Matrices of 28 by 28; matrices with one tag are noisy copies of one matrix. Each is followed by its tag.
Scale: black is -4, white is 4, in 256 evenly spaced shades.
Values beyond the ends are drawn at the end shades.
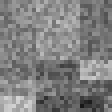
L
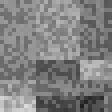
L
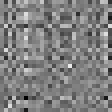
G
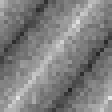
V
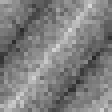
V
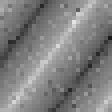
V
